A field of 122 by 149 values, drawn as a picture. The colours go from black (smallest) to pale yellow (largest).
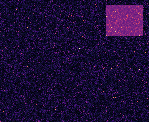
No regular stripes run through it. Neither half mirrors the other. An odd patch, higher than its surroundings, sits in the top right. Most values sit low, with a long tail of high ones. The top right is the ninth with the highest average. Overall the values sit about 10% of the way up the scale.
